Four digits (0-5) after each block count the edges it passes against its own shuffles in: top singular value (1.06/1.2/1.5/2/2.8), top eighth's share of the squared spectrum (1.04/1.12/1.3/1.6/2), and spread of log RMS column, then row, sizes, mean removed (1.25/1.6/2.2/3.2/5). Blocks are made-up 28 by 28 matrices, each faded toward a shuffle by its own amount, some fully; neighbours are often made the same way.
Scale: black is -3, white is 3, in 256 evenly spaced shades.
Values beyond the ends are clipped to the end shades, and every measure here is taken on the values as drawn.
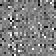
2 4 2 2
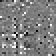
3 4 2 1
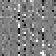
3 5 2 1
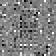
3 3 1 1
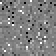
0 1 0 0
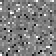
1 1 0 0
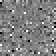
2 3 1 1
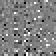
3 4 2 1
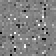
2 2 1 0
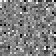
1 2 2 1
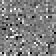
0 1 1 1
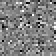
1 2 2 1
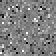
0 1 0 0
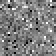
1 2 1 0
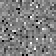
0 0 0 0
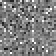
1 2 1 1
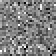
2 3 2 1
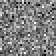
0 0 0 0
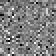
2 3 2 0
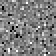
0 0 0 0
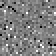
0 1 0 0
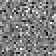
0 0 0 0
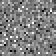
0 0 0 0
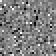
0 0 0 0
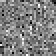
0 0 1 0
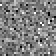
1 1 0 0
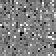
1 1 0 1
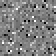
2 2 0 0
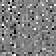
2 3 2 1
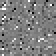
2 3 0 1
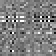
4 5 2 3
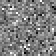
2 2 0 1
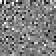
3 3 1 1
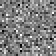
1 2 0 0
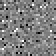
0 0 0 0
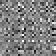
3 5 2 2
